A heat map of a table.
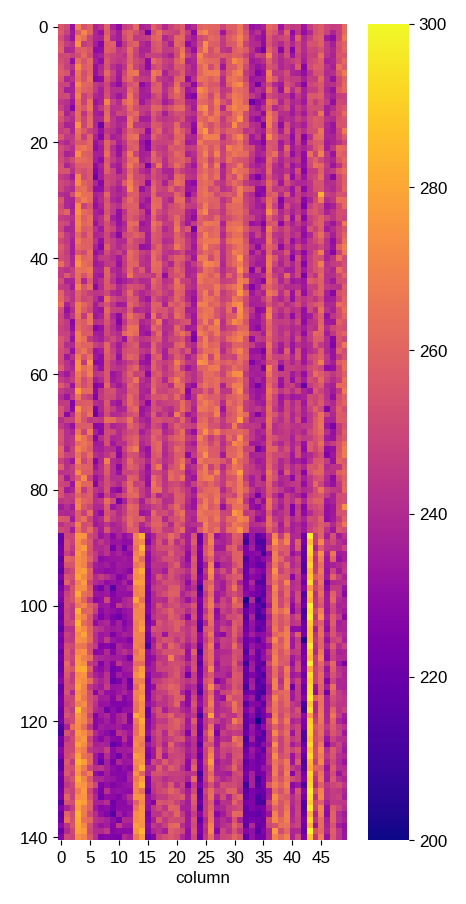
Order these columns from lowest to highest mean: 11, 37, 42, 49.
42, 11, 49, 37
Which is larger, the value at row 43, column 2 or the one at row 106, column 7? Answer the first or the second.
the first
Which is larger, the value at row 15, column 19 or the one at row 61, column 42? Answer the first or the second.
the first
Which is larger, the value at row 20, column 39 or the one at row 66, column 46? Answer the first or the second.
the first
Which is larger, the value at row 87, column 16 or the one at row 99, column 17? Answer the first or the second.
the first
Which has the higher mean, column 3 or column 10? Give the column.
3
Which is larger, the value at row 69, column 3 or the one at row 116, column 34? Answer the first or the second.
the first
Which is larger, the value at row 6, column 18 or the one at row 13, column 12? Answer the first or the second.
the second
